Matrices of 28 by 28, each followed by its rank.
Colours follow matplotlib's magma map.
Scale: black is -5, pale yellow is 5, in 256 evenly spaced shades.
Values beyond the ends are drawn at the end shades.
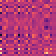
two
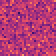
full rank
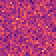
full rank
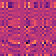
two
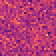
full rank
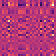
two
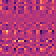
two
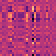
two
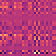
two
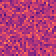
full rank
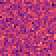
full rank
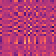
two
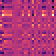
two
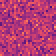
full rank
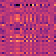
two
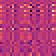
two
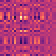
two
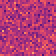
full rank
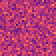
full rank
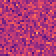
full rank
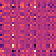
two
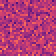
full rank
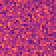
full rank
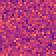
full rank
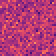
full rank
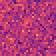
full rank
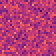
full rank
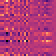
two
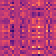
two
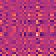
two
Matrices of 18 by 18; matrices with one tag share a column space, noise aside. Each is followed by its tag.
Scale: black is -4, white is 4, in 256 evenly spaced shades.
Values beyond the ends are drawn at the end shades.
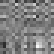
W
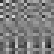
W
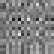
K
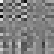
W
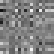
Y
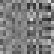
K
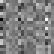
K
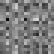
K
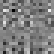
Y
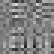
W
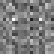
K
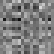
K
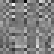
W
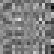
K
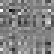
Y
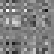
Y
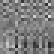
W
